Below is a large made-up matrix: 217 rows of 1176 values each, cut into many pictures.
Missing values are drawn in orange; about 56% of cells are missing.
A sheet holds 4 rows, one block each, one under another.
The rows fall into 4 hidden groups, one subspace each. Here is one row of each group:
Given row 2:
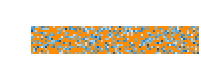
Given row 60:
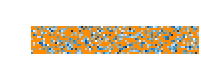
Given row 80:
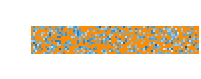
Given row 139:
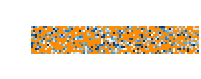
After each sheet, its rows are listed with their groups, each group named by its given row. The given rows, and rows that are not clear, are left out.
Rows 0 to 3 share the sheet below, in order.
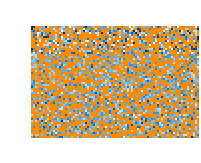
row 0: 2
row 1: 2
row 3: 2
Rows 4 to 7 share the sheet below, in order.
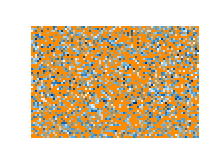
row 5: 2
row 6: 60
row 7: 80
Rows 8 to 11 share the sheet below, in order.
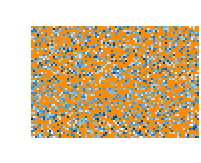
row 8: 139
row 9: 139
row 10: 2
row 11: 139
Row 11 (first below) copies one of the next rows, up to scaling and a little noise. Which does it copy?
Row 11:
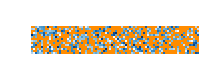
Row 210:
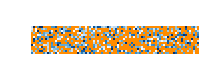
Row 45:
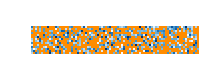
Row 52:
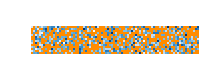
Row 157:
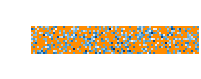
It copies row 45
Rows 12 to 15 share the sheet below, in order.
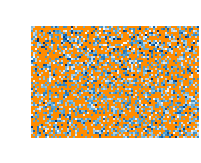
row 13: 60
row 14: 60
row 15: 60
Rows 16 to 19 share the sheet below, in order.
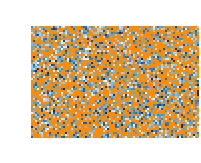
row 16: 80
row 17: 80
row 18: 2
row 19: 60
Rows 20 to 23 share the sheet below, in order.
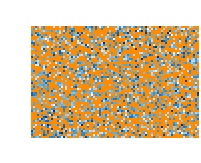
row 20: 139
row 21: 80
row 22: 2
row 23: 60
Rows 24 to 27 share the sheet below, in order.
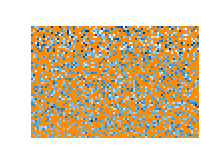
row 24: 80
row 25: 80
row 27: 60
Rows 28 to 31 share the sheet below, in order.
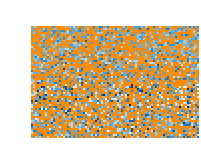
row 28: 139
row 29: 60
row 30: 2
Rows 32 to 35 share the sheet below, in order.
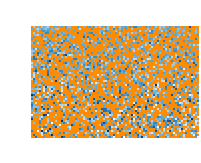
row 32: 139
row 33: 80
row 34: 80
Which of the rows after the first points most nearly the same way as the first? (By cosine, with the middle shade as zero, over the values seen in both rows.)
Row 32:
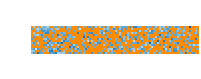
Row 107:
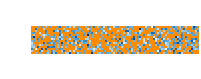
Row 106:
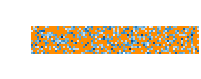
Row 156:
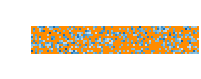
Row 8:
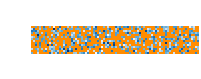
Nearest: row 107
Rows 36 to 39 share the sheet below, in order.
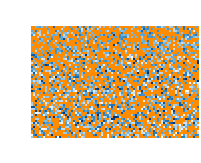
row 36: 80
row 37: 2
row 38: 139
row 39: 139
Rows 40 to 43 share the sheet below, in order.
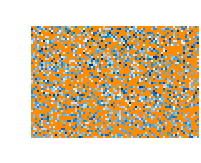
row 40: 60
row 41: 139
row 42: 139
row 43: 80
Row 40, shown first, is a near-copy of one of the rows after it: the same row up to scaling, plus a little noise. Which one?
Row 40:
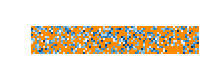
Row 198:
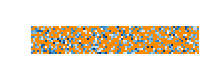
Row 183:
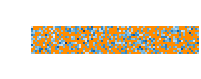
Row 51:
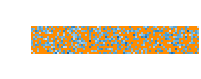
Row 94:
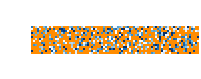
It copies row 183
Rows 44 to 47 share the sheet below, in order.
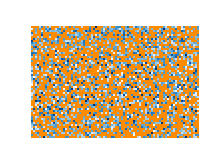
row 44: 60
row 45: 139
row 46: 2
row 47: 139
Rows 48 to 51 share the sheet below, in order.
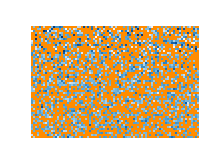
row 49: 60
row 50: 80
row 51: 60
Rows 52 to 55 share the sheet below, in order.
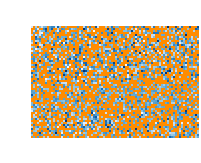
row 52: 139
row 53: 60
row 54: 80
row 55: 60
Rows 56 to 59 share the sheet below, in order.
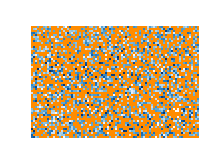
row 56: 80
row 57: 60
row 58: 139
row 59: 60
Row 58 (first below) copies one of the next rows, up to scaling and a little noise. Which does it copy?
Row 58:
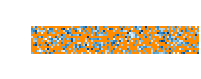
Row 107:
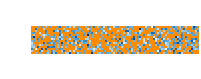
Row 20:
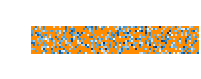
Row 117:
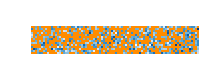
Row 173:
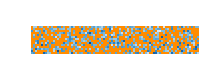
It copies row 20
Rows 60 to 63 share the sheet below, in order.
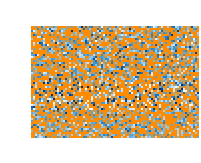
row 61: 139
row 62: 139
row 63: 60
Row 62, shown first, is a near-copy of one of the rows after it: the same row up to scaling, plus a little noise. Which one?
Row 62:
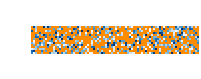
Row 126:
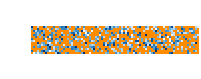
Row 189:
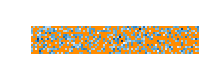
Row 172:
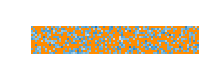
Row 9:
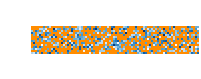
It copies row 126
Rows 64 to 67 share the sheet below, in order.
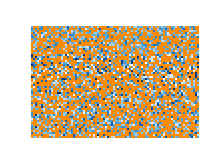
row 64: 139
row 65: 2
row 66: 80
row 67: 80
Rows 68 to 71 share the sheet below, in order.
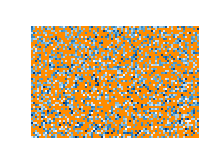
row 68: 80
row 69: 80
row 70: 60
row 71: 80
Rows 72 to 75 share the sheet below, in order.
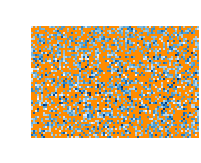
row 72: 2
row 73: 60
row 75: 139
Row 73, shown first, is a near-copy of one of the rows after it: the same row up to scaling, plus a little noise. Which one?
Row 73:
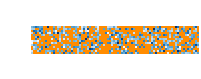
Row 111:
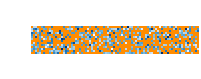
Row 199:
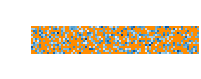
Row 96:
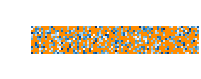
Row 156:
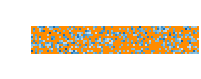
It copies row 199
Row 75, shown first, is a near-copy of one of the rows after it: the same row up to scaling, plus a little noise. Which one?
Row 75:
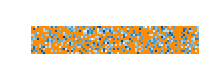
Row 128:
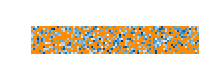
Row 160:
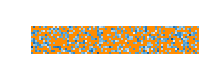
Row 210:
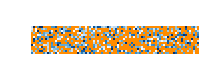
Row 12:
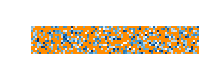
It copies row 128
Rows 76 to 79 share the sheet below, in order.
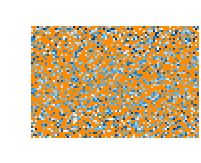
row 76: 139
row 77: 139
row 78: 2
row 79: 60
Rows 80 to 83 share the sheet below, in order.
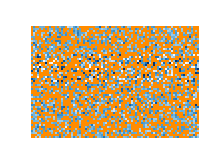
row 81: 139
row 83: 60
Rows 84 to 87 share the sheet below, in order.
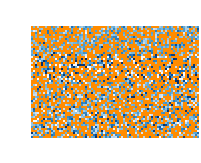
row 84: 139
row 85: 80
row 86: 2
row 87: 139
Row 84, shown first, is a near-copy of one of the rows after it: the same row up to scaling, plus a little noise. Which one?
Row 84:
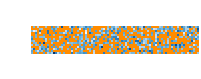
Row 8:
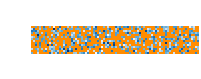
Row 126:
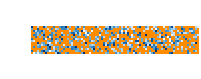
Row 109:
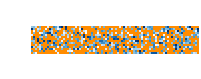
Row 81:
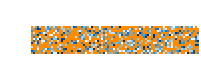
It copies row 109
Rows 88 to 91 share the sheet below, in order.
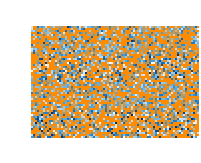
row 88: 2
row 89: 60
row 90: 80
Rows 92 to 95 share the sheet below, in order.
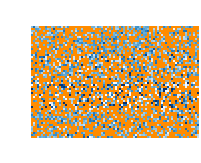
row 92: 80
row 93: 80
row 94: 60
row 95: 139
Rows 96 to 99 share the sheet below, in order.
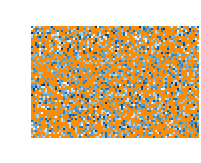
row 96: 60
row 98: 80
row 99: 80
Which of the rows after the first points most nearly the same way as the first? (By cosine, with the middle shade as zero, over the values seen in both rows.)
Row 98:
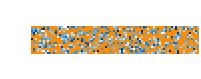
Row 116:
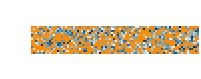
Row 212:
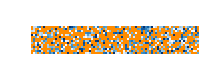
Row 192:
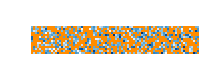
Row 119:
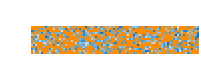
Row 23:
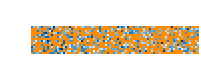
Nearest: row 212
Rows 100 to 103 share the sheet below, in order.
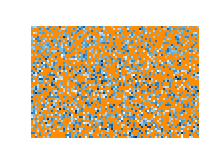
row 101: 80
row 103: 60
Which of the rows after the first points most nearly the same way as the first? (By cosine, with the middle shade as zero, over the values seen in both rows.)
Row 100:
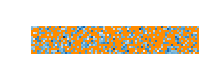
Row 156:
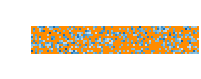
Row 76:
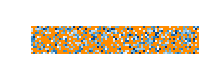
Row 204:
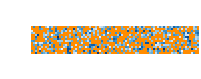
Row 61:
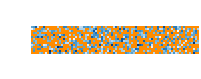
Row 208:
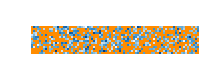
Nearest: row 204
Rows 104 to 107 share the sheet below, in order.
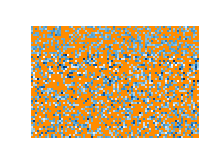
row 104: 139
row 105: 80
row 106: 2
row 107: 139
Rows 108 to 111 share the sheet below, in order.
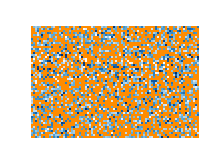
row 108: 60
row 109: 139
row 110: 139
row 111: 60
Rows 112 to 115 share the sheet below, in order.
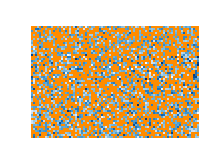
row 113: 2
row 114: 80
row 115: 2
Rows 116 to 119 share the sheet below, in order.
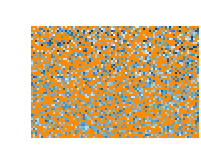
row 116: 139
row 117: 139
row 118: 2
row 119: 2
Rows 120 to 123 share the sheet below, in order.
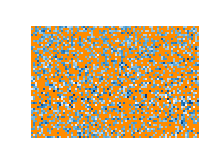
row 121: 60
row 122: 60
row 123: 60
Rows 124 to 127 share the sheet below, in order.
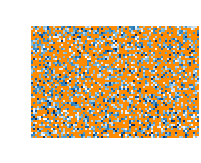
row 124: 80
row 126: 139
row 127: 80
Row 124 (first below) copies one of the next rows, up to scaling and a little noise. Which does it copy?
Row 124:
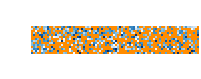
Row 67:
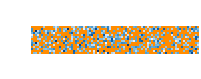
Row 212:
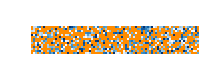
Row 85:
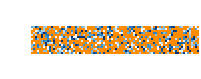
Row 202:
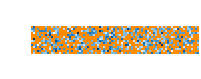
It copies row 85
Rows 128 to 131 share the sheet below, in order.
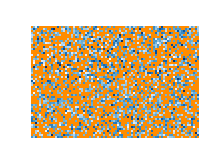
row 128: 139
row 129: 80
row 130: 139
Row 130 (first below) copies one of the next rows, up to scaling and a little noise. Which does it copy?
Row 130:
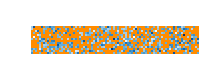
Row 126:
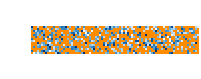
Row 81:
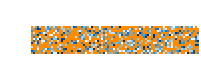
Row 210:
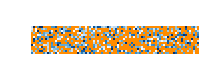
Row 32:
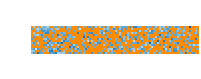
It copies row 210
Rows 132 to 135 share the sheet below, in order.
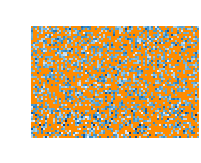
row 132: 60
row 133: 80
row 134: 60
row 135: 60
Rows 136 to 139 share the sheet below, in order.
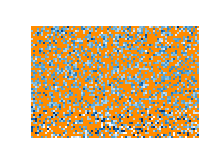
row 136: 2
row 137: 80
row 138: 60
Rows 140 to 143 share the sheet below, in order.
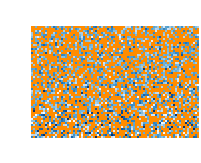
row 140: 139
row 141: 80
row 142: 80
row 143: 80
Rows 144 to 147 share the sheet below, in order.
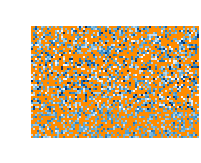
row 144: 2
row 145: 80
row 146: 2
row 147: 139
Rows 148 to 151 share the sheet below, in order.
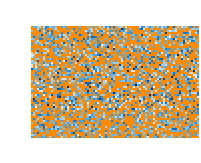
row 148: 60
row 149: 2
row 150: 80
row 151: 139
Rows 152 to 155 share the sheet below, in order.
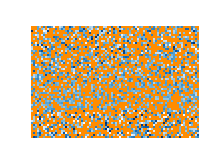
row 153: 60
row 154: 80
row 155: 60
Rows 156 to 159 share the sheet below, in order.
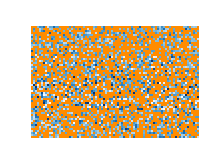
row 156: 60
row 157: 139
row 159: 60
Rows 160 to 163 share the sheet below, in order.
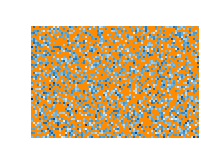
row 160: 139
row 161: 2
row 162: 60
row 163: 60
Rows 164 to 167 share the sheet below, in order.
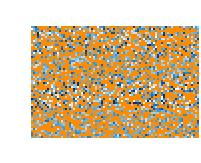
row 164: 60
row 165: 80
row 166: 60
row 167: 2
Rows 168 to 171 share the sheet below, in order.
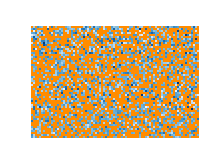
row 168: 139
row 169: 139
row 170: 2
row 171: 2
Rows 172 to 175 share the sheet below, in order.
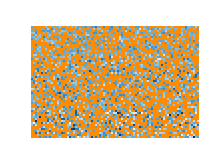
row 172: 139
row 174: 80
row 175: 60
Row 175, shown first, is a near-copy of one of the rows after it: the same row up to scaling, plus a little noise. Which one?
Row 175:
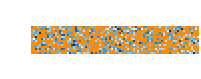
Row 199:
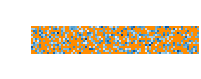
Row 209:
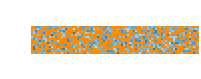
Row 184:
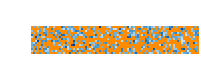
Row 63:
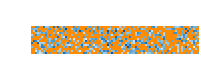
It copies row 184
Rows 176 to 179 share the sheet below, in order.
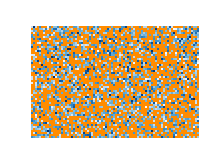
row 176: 80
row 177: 2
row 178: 2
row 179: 139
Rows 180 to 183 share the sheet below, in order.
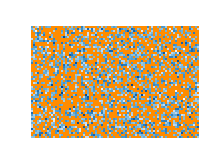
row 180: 80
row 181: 80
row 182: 2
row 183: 60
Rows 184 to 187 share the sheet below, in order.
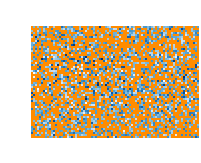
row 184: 60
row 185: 80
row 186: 60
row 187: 80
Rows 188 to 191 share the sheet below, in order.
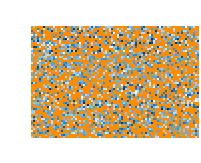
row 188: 139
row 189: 139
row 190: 60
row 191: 139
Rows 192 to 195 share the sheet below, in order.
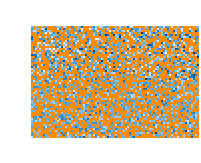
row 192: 80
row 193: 2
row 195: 80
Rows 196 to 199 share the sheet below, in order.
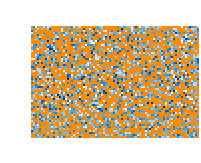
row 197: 80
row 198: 60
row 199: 60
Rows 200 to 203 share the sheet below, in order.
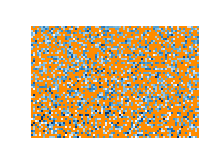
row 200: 60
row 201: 80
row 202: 80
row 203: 60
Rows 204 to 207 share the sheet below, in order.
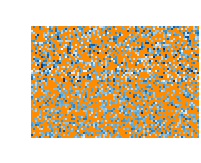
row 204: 80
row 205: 60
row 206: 2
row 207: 60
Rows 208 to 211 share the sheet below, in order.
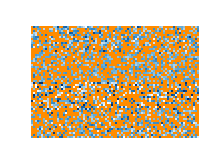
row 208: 80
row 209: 60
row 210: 139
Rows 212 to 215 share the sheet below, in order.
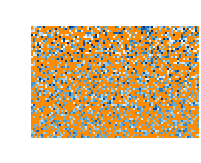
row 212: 80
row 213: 2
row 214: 139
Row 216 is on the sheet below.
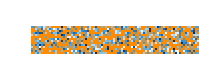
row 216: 80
